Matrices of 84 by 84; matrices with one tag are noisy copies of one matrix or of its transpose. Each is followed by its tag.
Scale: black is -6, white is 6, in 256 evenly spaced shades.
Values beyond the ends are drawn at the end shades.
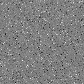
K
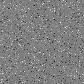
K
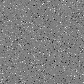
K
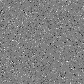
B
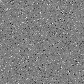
B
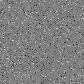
B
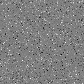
K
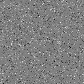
K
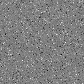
K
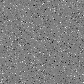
K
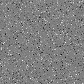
K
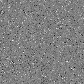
B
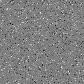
B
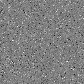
B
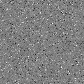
B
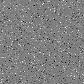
K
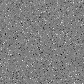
K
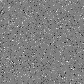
B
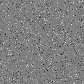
K
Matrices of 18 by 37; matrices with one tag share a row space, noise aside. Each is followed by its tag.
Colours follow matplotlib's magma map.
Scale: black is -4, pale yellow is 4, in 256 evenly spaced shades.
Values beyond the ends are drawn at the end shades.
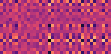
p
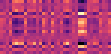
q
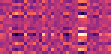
q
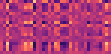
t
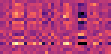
q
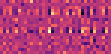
p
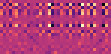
p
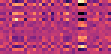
q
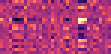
q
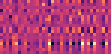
p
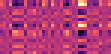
q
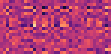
t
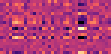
q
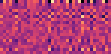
p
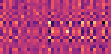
p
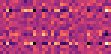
t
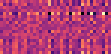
p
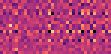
p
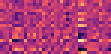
q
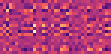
t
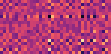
p
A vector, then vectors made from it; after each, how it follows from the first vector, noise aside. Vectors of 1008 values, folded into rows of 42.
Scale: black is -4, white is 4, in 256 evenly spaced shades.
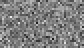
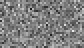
reversed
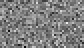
wrapped around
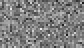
wrapped around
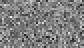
copied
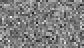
copied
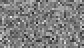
copied
